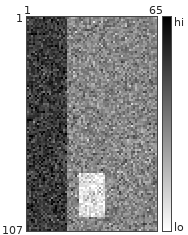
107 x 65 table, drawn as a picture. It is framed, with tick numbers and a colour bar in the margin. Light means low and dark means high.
In the bottom middle lies a patch that is lower than the rest. The bottom middle is the ninth with the lowest average. A vertical seam about 30% of the way across splits the table, and the left part is higher.
